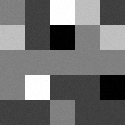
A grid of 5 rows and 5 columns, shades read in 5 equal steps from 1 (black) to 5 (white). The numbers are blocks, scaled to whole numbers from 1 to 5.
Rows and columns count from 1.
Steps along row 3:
same same same same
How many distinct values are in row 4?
4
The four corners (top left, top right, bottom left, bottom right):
3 2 2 2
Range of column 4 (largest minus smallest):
2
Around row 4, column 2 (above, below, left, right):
3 2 3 2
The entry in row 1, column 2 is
2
